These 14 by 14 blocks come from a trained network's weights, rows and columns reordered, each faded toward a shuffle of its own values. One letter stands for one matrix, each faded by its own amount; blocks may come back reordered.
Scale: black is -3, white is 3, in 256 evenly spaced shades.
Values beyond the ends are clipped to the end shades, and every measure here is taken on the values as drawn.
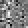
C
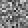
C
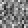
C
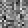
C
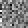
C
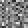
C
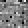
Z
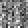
Z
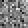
Z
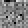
Z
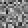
C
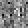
Z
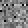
Z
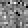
Z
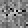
Z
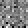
Z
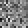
C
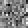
C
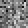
Z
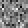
C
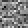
C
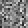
C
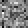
C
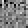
Z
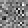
C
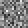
C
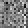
C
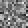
C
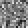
C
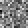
C
